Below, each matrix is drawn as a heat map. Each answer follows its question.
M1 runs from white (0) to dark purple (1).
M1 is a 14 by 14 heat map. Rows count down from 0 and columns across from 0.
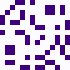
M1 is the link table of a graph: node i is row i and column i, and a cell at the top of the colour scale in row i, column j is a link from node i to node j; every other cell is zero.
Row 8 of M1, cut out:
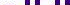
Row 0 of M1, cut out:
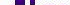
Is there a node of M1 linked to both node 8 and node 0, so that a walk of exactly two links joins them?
no
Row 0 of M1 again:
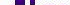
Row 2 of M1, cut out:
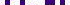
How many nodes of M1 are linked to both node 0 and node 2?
1
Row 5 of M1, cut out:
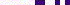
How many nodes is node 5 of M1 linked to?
4
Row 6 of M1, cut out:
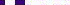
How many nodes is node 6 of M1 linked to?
3
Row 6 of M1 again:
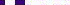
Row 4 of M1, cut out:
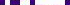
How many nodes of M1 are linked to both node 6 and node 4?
2
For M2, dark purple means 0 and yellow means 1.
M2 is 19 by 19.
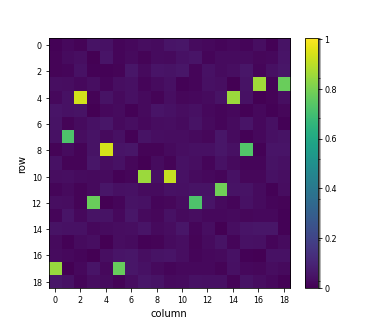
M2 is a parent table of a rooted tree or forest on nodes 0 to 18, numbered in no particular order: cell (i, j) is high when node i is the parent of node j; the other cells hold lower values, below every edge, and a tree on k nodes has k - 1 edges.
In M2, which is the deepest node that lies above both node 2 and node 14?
4
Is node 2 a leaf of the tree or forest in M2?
yes
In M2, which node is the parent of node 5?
17
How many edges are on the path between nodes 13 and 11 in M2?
1
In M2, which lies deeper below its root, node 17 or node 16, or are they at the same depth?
node 16
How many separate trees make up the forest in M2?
5
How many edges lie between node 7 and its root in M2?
1
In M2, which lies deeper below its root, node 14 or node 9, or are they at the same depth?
node 14
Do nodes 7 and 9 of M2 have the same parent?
yes
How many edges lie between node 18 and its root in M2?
2
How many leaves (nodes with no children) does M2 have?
11
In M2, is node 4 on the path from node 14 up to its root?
yes
